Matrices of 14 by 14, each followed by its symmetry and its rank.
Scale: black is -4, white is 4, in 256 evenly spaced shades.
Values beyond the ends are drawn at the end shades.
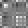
symmetric, rank two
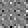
antisymmetric, rank two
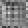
antisymmetric, rank two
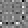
antisymmetric, rank two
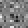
neither, rank two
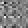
neither, rank three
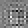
antisymmetric, rank two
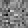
neither, rank three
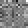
neither, rank three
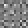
symmetric, rank two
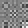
symmetric, rank two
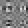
antisymmetric, rank two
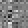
neither, rank two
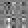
neither, rank two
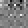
neither, rank two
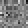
neither, rank three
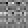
neither, rank two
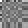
symmetric, rank two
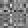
antisymmetric, rank two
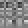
neither, rank two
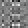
neither, rank two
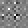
symmetric, rank two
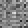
neither, rank three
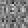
neither, rank three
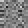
neither, rank three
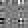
antisymmetric, rank two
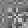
symmetric, rank two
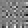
antisymmetric, rank two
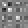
symmetric, rank two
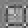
symmetric, rank two
